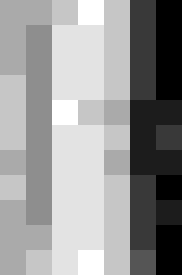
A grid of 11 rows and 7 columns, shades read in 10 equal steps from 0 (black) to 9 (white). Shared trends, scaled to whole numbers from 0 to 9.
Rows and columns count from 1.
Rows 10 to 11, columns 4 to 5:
8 7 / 9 7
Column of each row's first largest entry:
4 3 3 3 3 3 3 3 3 3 4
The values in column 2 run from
5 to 7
